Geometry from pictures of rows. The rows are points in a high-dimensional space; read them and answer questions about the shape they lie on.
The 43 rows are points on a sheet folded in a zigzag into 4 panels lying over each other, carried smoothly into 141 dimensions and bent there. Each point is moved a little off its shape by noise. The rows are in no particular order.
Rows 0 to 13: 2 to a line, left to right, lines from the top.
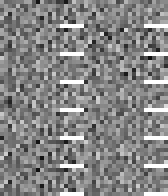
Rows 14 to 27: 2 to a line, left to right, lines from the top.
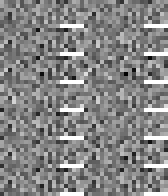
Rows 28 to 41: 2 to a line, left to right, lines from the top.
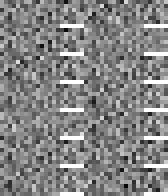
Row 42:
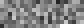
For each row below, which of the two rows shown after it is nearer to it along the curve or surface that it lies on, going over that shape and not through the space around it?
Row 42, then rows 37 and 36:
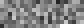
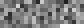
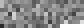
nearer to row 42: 36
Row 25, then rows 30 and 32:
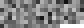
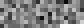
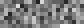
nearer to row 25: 30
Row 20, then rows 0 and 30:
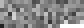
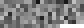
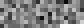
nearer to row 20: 0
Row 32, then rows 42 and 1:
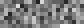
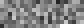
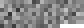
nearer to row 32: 1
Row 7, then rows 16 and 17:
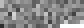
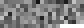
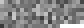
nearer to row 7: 17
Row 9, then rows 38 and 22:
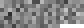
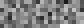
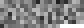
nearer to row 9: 38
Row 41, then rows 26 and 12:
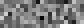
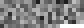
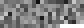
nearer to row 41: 26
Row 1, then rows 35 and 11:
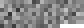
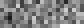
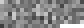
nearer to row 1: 35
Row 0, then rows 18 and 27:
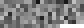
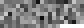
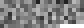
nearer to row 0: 27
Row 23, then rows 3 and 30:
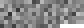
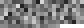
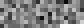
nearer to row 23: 3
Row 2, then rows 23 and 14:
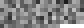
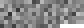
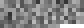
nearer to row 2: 14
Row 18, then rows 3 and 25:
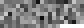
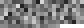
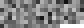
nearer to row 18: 25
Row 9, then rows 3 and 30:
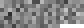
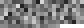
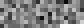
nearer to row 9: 3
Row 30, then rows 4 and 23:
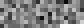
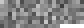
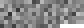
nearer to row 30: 4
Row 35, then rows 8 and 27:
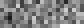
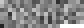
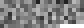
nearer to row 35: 27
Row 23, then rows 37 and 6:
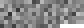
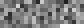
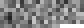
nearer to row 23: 6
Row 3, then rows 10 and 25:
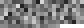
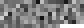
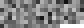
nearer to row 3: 10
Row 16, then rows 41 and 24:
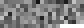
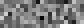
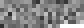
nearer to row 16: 24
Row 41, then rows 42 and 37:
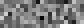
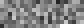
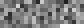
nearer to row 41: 42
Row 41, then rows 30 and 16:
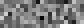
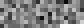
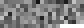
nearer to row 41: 30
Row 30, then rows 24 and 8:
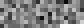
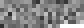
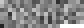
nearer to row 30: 8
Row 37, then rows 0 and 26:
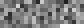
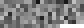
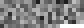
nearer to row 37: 0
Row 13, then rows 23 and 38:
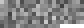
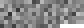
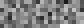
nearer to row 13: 38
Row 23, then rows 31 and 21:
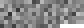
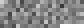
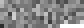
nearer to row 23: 31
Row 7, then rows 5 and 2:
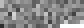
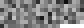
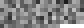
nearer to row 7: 2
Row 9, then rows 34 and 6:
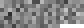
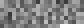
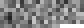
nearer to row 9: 6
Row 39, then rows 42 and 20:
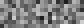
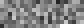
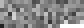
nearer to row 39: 42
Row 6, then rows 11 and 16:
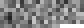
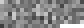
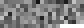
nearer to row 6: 11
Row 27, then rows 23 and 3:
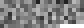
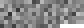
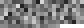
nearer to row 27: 3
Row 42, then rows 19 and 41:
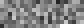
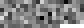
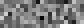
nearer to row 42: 41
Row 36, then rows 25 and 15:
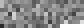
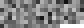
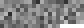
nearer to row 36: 15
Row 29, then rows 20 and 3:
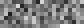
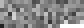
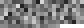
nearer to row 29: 3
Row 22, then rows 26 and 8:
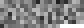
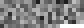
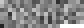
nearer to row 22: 26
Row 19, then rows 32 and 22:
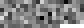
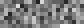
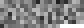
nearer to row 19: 22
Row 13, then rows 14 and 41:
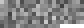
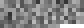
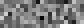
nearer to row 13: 14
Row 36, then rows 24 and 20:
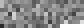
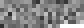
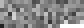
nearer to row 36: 20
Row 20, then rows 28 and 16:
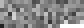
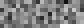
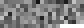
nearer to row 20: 16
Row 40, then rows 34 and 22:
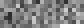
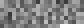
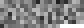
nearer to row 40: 34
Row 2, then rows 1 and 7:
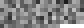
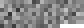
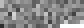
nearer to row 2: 7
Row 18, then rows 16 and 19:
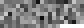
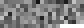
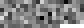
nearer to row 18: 19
